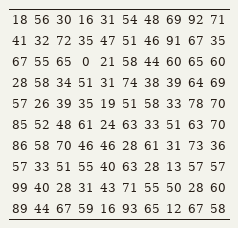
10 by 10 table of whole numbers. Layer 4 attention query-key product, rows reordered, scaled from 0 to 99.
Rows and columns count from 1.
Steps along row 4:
up down up down up down up up up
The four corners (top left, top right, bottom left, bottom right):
18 71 89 58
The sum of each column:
627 454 504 389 318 606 476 449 654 586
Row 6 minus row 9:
-14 12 20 30 -19 -8 -22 1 35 10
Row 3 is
67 55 65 0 21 58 44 60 65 60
